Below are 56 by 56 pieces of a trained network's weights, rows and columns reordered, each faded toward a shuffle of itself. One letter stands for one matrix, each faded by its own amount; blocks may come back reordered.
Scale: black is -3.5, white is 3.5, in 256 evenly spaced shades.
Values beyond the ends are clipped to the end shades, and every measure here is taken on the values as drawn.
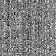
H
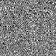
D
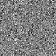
D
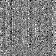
H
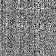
H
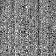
H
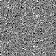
D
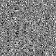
D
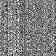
H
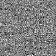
D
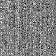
H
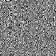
D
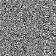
D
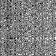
H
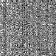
H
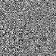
D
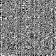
H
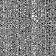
H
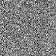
D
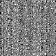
H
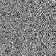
D
